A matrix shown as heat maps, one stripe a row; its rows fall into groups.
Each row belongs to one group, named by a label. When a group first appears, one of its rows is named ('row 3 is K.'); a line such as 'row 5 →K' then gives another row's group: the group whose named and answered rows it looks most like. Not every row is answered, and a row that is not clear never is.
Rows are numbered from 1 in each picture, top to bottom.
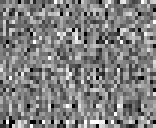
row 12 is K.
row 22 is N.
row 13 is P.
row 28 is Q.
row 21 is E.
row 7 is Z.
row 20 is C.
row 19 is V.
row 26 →Q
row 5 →E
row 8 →C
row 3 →K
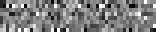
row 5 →V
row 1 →V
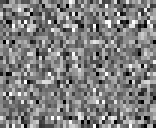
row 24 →C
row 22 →E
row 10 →N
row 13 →Q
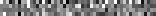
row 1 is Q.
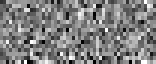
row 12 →Z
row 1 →V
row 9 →N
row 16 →P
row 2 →P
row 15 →N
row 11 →N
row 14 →E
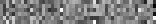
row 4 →K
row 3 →E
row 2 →K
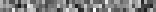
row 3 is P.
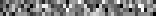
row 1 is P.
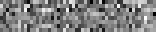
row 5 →V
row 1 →N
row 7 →P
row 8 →N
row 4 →K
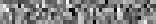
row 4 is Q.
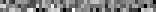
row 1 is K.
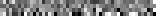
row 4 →Z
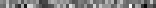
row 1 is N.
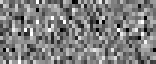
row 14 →Q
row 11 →V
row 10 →Q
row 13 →K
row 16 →C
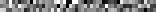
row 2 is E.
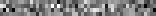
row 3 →K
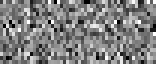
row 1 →Z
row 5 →Z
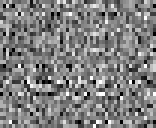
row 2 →K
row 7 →Z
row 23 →P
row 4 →V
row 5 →V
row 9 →K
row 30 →V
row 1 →Z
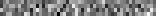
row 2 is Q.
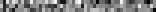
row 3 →K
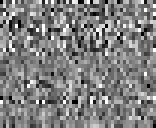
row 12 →Z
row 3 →V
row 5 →Z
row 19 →V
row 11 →Z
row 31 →K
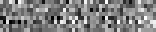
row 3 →N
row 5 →V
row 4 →Z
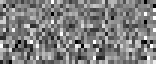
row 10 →V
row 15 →P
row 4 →V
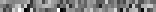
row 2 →P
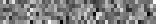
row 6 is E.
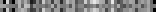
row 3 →K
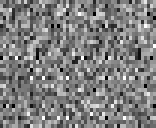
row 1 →P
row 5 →K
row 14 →Q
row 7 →V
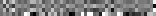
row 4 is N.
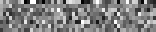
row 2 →Z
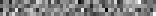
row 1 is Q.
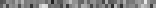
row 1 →V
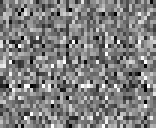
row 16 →Z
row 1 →E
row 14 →E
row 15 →N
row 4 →V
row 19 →Q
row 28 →N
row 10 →N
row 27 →V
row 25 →E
